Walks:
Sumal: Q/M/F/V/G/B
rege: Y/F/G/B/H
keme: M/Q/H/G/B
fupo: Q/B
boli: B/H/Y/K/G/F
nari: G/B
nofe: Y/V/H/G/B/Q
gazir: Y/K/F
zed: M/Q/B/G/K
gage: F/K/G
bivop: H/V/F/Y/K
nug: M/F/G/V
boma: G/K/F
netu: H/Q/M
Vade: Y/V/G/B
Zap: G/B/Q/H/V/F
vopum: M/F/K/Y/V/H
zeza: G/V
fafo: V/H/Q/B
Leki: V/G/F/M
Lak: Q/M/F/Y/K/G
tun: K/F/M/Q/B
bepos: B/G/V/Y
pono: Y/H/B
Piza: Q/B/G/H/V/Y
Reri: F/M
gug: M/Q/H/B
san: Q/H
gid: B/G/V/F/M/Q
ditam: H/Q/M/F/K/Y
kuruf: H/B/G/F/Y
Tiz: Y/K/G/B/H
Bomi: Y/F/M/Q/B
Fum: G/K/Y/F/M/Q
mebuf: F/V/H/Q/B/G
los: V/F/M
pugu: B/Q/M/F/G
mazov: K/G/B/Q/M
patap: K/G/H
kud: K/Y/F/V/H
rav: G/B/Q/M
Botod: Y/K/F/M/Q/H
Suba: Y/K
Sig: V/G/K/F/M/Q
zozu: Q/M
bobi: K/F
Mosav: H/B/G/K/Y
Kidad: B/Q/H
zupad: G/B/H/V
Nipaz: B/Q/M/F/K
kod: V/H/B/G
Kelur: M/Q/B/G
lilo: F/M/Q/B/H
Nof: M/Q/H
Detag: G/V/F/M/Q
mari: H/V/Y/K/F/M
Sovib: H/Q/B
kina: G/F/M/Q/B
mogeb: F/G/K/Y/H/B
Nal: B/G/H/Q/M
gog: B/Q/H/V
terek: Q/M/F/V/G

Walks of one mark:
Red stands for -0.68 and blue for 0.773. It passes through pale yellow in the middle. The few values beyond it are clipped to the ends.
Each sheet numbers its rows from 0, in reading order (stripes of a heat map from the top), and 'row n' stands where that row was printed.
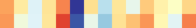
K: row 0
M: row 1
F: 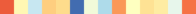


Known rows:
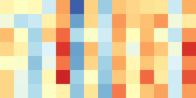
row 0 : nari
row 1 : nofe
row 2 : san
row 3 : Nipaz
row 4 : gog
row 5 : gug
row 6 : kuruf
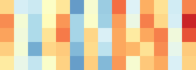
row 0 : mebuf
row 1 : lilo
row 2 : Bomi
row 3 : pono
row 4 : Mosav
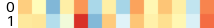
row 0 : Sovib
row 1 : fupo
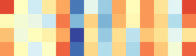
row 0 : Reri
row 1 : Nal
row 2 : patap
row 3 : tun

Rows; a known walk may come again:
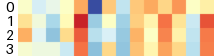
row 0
Vade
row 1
gug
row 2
netu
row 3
Nal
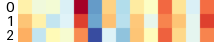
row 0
zed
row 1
Nipaz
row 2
nug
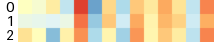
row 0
rav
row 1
Piza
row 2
Sovib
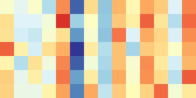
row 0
gid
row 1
keme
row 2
mebuf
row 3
bobi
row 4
Detag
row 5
kina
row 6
Tiz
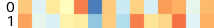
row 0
Fum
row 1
rege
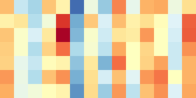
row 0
bivop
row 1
fupo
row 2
zozu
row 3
san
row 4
kuruf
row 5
Botod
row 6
mogeb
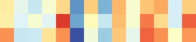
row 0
Mosav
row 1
Sumal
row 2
vopum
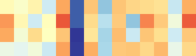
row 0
nari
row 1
tun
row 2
boma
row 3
bepos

